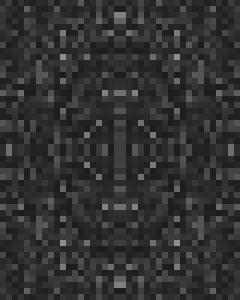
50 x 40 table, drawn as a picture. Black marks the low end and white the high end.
Mirror symmetry: left to right and top to bottom. Histogram: skewed, a long tail of high values. Seam: none. Average level on the scale: 20%. Odd rows or columns: none.
